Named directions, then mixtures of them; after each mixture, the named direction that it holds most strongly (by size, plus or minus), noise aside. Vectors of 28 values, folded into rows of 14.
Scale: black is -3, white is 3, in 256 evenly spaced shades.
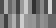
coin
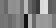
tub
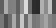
coin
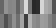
tub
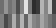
coin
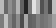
coin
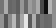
tub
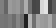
tub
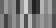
coin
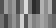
coin
